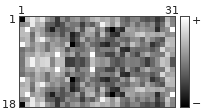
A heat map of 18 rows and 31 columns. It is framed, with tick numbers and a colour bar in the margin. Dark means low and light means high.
No regular stripes run through it. No row or column stands out. The values follow a bell shape. It is mirror symmetric from top to bottom.
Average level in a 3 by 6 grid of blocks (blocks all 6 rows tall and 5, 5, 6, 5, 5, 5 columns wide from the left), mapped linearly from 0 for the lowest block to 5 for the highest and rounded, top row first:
511122
442003
511122
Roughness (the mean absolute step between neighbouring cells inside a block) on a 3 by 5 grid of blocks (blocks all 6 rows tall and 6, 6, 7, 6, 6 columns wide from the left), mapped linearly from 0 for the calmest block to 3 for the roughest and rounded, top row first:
3 2 3 2 2
0 2 1 1 2
3 2 3 2 2
